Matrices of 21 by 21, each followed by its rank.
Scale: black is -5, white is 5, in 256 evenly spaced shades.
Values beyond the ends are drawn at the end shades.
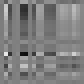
one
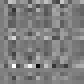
two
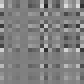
one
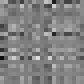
two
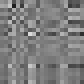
two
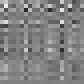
two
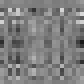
two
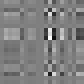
one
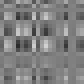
one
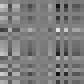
one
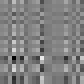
one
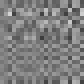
two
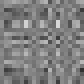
two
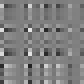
one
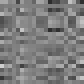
two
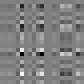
one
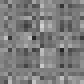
two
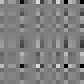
one
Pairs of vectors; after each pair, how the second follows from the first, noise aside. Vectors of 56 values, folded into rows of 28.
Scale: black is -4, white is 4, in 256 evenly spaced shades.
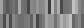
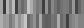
wrapped around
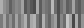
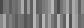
sign-scrambled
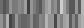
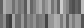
sign-scrambled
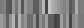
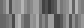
sign-scrambled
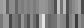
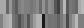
sign-scrambled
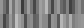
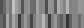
wrapped around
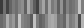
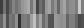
sign-scrambled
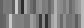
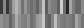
wrapped around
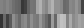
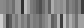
sign-scrambled
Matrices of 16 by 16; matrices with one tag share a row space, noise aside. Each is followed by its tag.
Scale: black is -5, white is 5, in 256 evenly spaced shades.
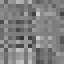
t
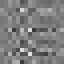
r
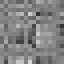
t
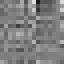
t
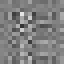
r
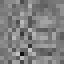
r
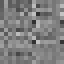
t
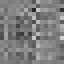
t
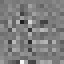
r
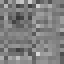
t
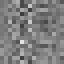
r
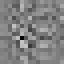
r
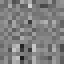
r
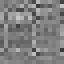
t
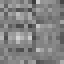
t
